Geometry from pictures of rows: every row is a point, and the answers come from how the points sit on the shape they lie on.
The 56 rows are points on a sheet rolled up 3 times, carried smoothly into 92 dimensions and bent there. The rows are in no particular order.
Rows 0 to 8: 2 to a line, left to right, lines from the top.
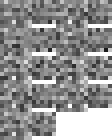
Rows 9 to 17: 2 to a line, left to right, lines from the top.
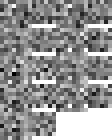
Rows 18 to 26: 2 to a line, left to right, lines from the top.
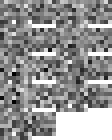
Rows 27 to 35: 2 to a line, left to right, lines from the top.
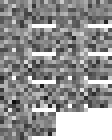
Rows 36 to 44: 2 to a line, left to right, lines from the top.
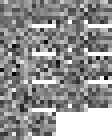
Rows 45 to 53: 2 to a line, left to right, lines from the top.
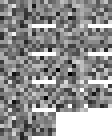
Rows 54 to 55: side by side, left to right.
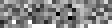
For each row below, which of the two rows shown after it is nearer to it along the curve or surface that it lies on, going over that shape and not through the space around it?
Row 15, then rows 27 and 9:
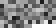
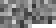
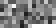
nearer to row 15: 9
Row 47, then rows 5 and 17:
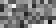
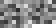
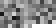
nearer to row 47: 17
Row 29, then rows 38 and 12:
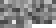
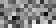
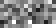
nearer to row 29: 12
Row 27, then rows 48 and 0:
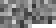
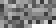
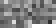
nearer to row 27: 0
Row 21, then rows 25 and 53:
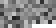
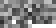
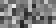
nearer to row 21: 53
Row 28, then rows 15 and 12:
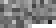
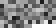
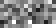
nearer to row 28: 12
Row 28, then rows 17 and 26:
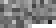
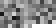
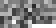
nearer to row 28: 17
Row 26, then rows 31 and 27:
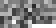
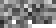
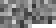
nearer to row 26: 31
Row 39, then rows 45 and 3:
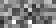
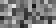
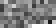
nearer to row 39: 45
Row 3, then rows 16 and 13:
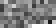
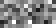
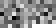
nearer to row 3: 16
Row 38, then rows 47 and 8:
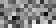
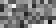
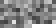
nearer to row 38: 47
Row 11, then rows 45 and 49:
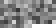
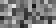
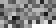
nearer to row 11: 45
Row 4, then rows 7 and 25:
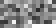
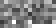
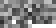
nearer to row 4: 7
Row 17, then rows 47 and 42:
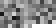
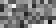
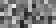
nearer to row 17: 47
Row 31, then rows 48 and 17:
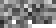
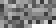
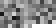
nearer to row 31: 48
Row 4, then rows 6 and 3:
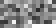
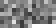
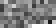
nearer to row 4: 6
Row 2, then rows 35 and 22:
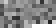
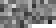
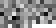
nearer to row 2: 35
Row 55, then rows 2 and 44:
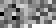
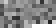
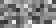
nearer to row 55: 44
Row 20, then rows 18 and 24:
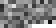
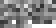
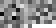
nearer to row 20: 18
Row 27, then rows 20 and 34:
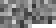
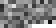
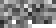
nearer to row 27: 20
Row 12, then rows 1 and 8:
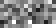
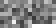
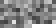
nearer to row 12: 1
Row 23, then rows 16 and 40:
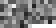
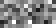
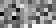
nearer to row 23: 16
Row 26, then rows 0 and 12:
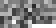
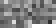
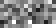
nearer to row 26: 12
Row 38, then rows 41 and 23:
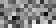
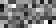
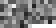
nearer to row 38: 41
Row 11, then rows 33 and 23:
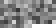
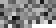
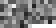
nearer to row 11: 23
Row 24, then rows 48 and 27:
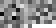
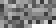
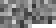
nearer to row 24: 48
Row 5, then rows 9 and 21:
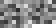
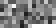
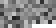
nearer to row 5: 21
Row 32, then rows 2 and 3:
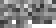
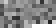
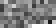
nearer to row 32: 3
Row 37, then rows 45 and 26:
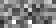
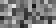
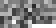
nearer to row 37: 26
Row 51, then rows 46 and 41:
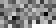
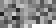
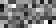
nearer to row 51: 41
